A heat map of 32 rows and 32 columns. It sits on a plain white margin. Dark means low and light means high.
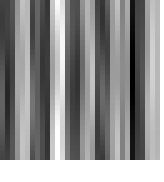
Stripes: upright, repeating 5 times. Grain: streaks running down. Average level on the scale: 50%.
